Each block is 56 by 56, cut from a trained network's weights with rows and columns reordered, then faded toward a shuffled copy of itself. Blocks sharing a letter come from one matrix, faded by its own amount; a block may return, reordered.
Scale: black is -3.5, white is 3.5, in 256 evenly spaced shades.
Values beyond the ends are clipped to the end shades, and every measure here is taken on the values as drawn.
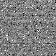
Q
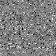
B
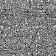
Q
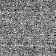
Q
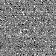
Q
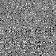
B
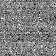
Q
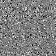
B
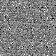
Q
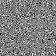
B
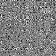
B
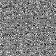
B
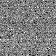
Q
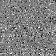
B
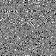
B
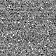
Q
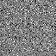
B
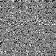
B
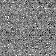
Q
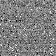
Q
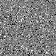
B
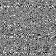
B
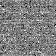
Q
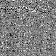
B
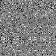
B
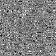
B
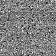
Q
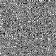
B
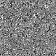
B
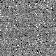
Q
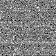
Q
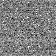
Q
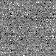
Q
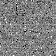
Q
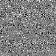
B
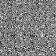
B
